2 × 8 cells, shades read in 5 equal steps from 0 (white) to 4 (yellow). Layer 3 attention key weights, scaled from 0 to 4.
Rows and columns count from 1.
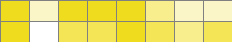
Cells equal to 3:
4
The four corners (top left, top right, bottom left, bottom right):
4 1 4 3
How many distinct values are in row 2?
4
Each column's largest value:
4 1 4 4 4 3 2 3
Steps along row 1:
down up same same down down same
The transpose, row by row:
4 4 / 1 0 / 4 3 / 4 3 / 4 4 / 2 3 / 1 2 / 1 3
